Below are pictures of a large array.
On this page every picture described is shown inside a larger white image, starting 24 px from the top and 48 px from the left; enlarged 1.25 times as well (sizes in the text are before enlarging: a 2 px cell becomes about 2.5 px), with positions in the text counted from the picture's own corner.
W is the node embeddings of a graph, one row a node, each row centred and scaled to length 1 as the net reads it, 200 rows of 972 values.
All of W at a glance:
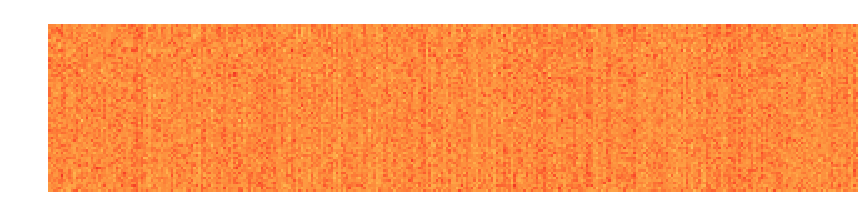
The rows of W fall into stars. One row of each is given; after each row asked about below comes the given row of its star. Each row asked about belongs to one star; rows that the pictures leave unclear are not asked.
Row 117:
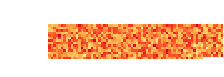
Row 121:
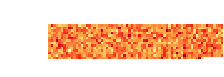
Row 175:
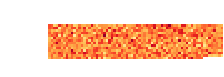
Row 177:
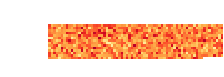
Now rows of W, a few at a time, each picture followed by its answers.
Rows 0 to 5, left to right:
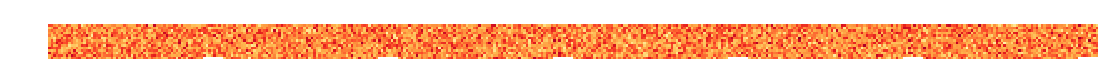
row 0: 175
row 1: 177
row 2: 177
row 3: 117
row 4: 177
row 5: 117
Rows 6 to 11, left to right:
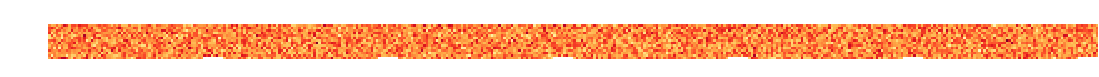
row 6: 117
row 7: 177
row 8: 117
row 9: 177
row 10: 177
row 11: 177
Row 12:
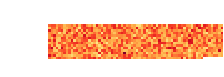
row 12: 117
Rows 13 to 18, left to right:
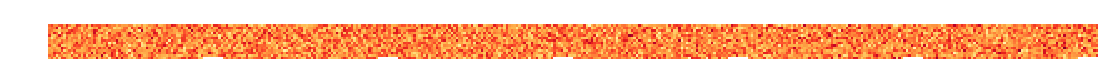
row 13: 177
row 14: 177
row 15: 117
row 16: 175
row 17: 177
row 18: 117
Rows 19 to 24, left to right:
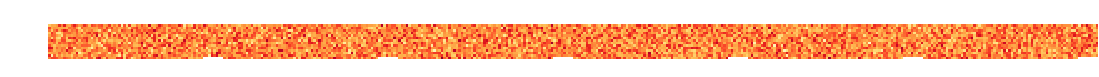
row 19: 117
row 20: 121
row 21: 121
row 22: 121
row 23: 121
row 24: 121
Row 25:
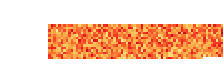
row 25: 177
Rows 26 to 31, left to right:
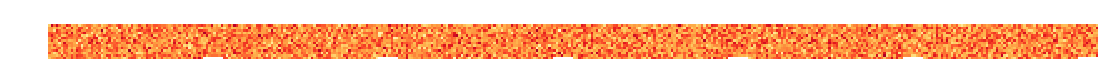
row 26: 121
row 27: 117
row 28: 175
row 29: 175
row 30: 175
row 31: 175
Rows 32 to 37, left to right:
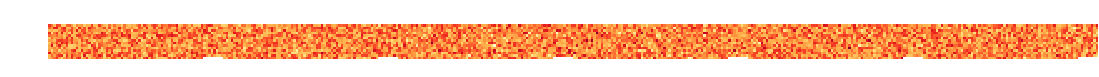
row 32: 175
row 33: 121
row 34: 117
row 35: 175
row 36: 121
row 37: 121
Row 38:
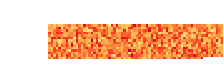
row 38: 121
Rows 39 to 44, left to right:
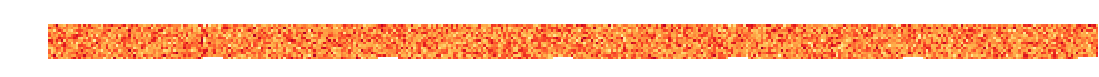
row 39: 121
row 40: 177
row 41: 117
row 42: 121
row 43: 177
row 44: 177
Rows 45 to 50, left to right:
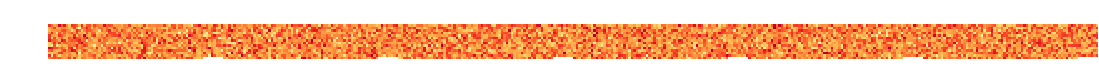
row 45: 117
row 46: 121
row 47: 121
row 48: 175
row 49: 117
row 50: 117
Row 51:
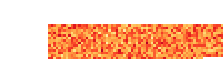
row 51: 117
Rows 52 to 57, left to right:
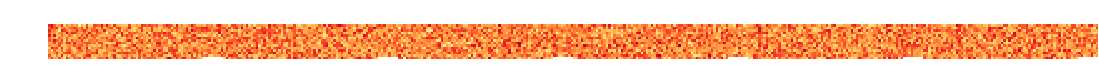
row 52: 177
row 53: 177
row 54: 117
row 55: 121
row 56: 121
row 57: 117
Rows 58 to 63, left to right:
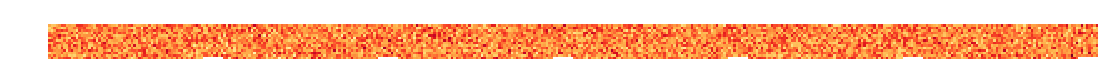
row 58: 117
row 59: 117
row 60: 177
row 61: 177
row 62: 117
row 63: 121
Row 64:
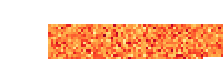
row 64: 175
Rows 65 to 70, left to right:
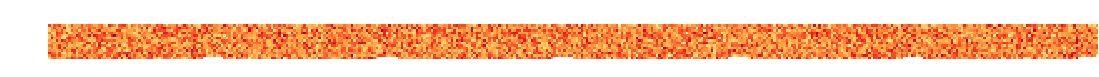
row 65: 175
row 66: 177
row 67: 177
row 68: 175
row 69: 175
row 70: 121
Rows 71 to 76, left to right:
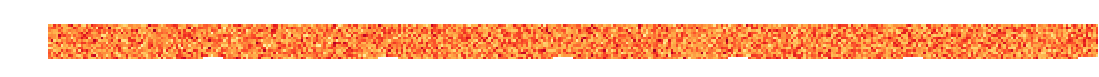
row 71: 177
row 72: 117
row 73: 177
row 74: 121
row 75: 175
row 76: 121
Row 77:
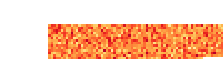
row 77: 121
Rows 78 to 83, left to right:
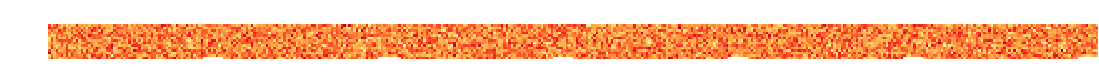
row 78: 175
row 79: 175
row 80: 117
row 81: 175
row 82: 121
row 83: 175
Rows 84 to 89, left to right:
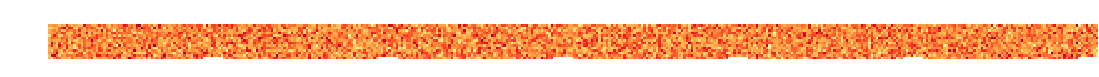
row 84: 121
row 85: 177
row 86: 175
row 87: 175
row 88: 175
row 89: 121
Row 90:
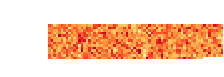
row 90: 177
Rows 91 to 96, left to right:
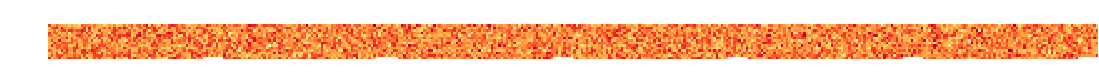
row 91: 175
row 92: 117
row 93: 121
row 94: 177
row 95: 175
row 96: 121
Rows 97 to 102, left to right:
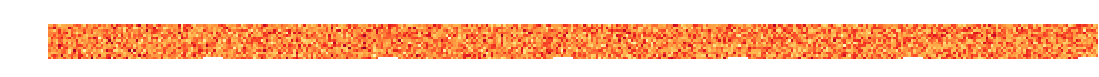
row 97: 121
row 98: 117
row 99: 121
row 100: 177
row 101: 117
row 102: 175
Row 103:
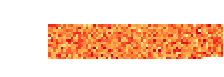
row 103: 177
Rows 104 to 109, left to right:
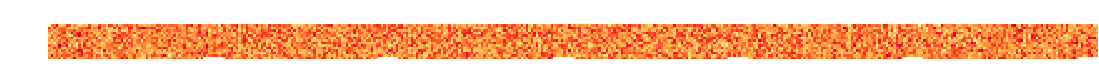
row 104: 121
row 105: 177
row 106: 175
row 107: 177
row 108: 121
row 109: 121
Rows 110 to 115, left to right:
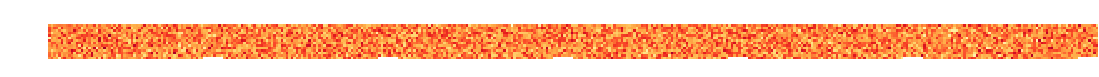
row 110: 177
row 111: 175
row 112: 177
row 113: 121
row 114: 117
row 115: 117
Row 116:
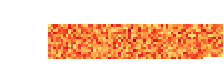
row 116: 121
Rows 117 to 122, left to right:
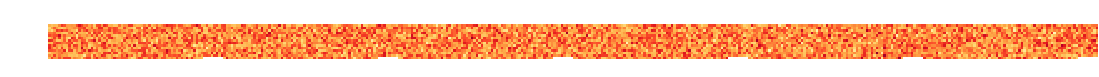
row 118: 177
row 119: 121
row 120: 121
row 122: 117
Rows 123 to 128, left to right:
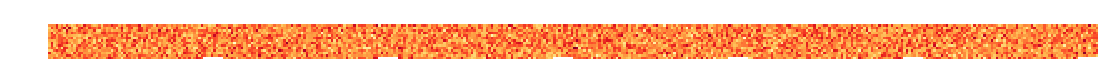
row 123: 121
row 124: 121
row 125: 117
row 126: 117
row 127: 121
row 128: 177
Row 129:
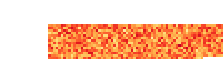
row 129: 117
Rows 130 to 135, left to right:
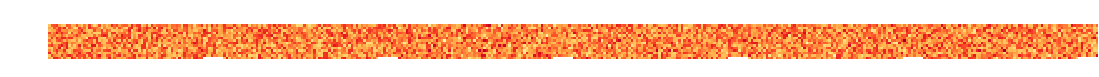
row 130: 121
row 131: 177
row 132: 121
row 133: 117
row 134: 177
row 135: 121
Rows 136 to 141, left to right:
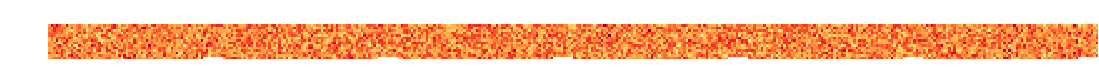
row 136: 121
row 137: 117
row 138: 121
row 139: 117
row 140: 117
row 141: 121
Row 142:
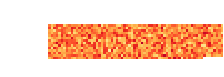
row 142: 175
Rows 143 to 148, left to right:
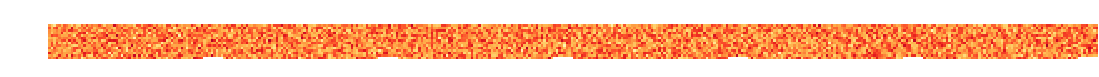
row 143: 175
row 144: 177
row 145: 177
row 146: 175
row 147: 117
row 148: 175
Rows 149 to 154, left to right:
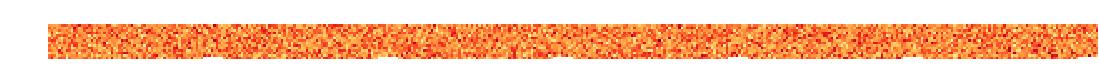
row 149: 117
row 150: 117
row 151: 121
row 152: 175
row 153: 177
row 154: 177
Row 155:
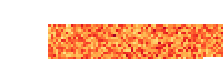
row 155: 117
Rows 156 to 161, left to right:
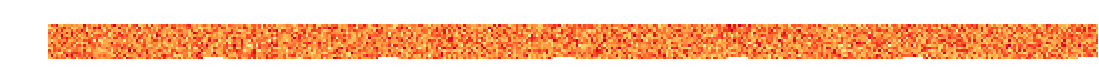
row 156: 121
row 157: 121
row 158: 177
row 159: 177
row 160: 177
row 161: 117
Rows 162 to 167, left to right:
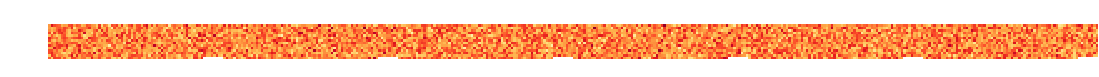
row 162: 121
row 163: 177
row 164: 117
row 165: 121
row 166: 121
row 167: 117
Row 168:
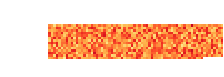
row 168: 175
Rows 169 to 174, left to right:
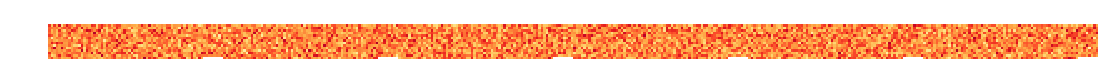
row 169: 177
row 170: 121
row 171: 175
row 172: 117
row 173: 117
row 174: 177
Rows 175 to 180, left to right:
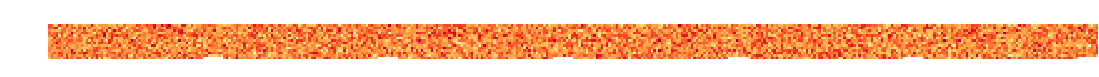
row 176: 117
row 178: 175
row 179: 175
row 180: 177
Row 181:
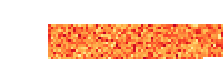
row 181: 177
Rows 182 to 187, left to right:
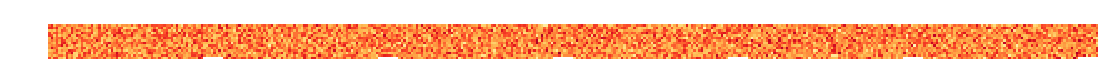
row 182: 175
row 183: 117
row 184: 177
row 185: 177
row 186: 177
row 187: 177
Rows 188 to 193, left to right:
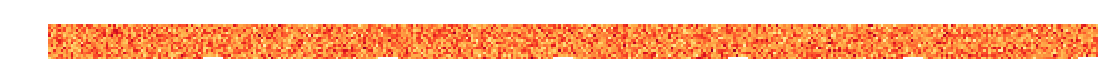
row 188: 175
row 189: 117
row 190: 177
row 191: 175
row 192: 175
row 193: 175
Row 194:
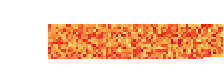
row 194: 175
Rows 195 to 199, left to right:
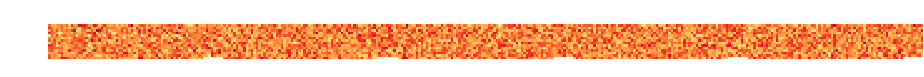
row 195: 117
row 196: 117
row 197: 175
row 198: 117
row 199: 121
